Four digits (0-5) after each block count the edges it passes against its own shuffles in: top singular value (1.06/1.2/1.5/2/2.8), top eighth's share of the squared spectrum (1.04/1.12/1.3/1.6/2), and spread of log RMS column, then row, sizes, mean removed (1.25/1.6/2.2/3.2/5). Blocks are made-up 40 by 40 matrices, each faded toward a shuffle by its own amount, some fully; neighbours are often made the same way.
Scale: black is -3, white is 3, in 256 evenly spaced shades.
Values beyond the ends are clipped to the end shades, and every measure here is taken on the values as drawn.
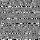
2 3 0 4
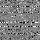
2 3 0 3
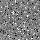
0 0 0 0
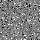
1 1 0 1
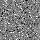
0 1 0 0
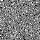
0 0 0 0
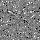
0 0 0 0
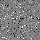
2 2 0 1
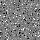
0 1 0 0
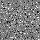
1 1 0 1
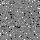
2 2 0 0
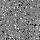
2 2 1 1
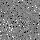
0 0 0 0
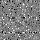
3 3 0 1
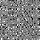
4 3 2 2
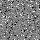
2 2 0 0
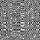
4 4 3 3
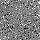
1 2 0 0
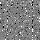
3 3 1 0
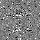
3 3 1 1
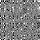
4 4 2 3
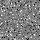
0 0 0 0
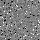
1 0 0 0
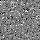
1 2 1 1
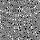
2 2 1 0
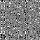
3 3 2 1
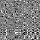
4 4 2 2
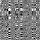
4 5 3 2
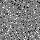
0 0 0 0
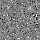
2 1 0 0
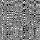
4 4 2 2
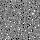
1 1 0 0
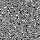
1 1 0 0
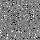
2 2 0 1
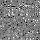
3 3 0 1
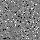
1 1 0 0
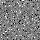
0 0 0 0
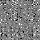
3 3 1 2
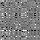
4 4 2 2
